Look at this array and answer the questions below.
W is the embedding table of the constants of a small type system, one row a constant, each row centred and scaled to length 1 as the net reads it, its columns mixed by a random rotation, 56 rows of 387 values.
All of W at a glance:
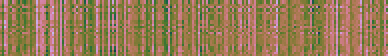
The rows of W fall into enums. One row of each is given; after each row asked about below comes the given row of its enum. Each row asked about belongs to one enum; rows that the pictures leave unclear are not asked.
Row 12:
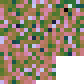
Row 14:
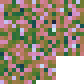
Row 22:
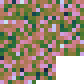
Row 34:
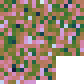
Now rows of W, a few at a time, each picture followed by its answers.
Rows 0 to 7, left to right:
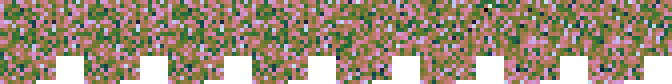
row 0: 14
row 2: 14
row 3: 14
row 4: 22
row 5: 12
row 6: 34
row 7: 34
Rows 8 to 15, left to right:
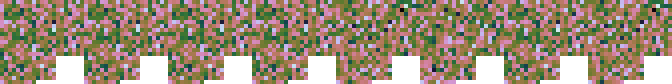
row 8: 14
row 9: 14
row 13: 34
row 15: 12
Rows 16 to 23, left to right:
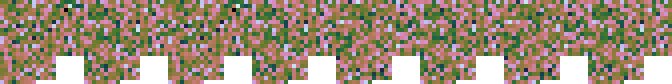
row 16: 12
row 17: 14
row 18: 12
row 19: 14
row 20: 22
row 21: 14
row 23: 14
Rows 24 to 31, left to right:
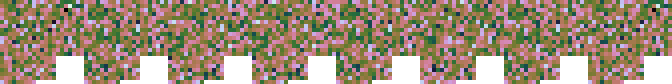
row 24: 12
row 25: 14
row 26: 22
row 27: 22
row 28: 14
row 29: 34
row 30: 14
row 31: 12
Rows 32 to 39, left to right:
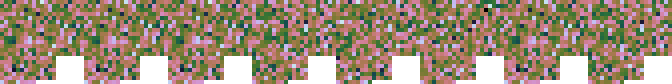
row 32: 34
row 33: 34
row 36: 22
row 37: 12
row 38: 34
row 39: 14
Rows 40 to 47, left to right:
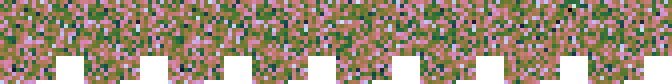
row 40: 34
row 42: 34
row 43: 14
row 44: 22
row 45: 14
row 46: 12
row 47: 14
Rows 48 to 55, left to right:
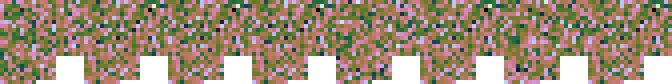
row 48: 14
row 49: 12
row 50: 12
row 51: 12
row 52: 22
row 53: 12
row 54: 34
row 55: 12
